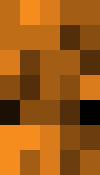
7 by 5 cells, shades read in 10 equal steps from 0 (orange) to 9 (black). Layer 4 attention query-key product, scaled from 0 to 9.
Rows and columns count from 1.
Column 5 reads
3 4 6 1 9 5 3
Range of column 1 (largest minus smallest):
8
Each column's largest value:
8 6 4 6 9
